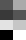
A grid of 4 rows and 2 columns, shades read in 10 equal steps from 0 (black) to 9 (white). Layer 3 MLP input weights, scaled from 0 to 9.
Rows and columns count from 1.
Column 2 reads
6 3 7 9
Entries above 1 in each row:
2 2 2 1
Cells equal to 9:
1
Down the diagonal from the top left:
3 3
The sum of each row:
9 5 15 9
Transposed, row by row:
3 2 8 0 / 6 3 7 9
